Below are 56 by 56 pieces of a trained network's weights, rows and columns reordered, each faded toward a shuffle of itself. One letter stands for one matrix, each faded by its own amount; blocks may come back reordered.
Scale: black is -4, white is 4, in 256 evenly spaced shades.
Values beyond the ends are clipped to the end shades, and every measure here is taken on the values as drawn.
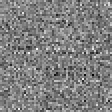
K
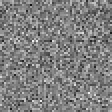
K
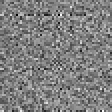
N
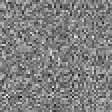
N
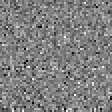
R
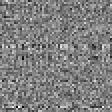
N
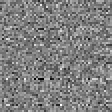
N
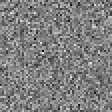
K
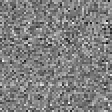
K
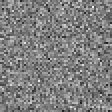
K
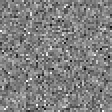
R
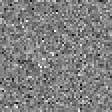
R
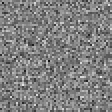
K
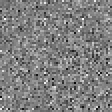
R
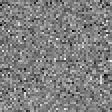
R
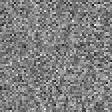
N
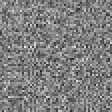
N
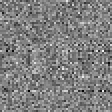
N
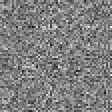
N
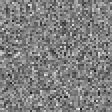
K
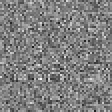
N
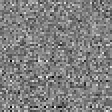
N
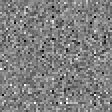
R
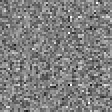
K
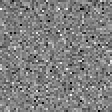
R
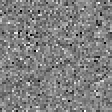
R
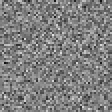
N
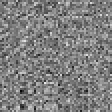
N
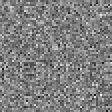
N
